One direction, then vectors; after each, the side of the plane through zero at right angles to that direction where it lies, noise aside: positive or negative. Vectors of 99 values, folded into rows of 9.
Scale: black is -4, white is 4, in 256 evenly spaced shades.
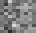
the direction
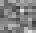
positive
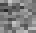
positive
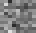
negative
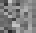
positive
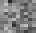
negative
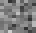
negative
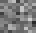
positive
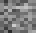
positive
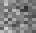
negative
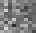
negative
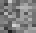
positive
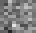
positive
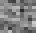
negative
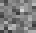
positive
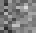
positive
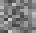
negative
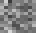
negative
